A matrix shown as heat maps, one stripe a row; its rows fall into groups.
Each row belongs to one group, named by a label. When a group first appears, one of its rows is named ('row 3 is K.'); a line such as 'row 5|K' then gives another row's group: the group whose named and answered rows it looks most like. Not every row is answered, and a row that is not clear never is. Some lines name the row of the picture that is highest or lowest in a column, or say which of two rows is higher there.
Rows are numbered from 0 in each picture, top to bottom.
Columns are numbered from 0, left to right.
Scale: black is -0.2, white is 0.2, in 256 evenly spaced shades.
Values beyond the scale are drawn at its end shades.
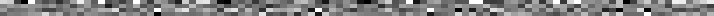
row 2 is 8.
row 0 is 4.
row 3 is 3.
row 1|3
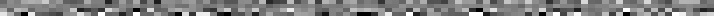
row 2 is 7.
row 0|3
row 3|4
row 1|3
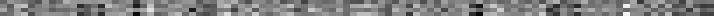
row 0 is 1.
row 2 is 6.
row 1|7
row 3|7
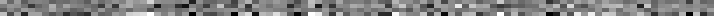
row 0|6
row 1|3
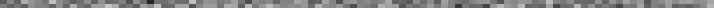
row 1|8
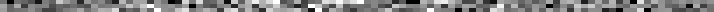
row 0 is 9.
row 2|8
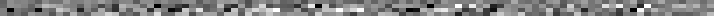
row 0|1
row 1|3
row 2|9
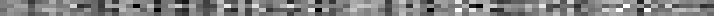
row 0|3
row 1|7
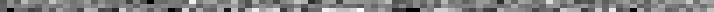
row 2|9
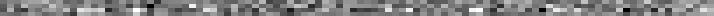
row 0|3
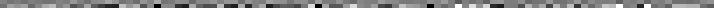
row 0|8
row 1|3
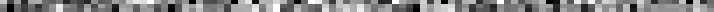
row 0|6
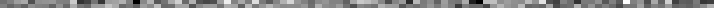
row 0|7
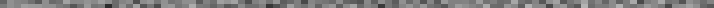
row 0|1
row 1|3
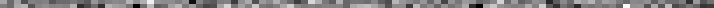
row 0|6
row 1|7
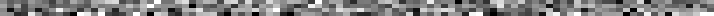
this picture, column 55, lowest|1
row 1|6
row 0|8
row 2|9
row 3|4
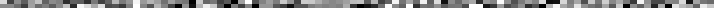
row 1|4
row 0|6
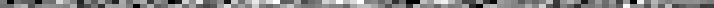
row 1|7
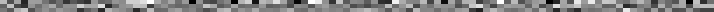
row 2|7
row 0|6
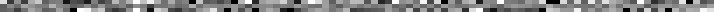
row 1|1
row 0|6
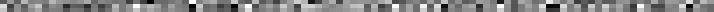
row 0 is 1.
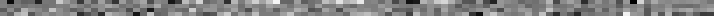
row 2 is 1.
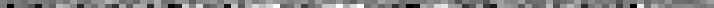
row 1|9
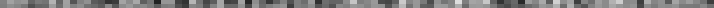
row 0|3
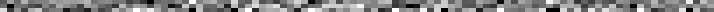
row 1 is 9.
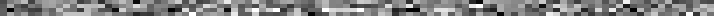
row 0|7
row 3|1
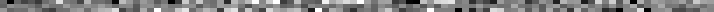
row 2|8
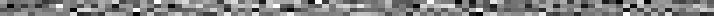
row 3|7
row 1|9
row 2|4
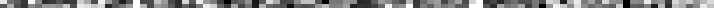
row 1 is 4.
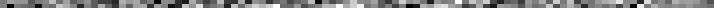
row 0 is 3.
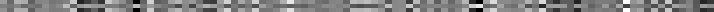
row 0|7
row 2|7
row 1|4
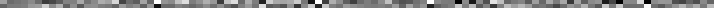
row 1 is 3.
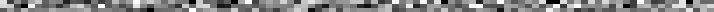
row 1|4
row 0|6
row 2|1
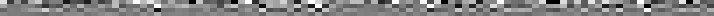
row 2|3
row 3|8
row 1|8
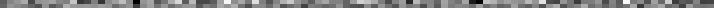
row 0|7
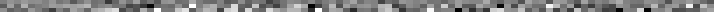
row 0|3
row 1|1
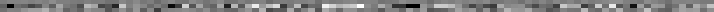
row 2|3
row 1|9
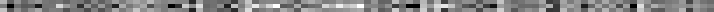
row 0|6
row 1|9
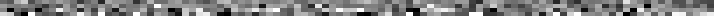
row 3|4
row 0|7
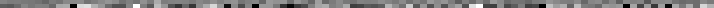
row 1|4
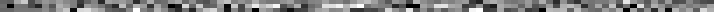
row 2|4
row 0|7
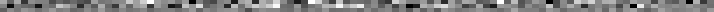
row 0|6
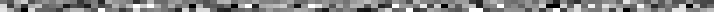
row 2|4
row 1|6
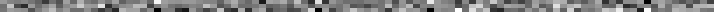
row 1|4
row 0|8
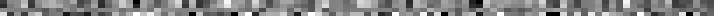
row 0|7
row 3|6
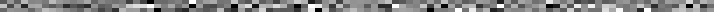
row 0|1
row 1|6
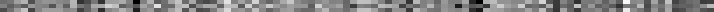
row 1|8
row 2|7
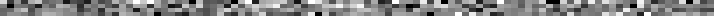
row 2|7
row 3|3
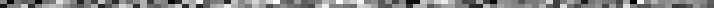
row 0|9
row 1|7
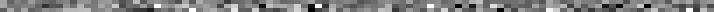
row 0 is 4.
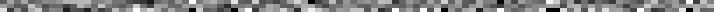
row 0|1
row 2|6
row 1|4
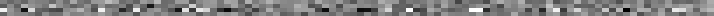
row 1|1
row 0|8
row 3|1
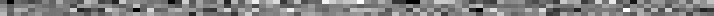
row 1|4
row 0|9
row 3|6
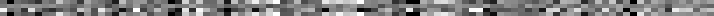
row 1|3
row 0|9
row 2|4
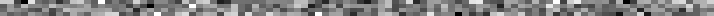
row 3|8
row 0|4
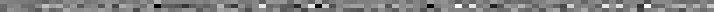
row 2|1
